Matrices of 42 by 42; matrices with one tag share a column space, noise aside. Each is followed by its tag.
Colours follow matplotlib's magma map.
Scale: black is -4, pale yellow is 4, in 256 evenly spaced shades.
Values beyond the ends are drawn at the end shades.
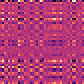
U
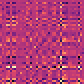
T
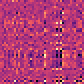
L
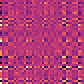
T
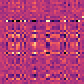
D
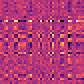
D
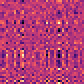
L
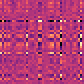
D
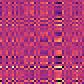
T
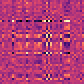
D
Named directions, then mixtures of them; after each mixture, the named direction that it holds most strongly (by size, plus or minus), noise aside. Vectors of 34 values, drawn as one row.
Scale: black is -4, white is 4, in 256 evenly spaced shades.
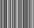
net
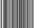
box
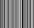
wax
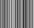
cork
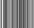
box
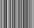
net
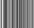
box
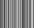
wax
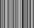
wax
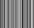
wax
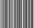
wax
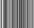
box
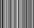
box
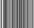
box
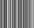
net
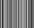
box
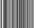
box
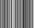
cork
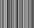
net
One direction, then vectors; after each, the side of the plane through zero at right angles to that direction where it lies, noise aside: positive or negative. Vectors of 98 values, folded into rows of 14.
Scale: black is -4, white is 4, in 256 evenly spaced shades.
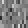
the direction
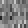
positive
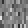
negative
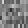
positive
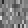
negative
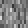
negative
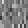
positive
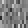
positive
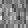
negative
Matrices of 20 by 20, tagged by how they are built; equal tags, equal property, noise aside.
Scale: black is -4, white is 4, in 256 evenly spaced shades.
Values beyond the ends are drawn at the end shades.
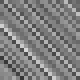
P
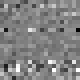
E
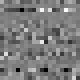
E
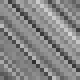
P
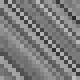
P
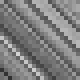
P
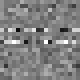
E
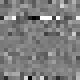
E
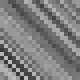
P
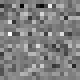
E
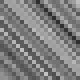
P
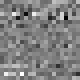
E
